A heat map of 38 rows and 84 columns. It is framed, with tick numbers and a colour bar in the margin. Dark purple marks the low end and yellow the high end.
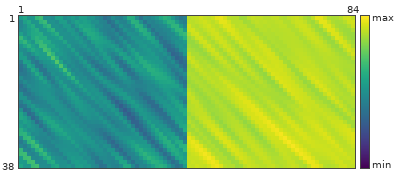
The table splits into one row of 2 panels. Panel 1,1: middling, slanting down to the right. Panel 1,2: very high, slanting down to the right, faint in contrast.
